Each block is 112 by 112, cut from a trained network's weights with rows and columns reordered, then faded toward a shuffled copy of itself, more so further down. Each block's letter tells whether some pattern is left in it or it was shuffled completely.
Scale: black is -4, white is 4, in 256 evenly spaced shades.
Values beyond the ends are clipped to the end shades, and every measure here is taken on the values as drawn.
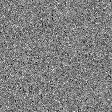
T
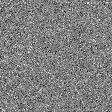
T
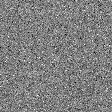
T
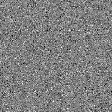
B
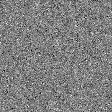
T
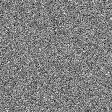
T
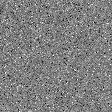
T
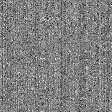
B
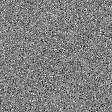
T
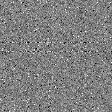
B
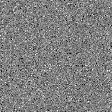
B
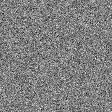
T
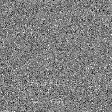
B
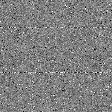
B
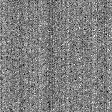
B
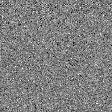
B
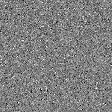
B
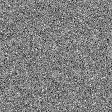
T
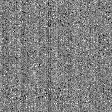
B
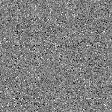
B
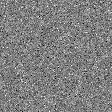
T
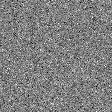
T
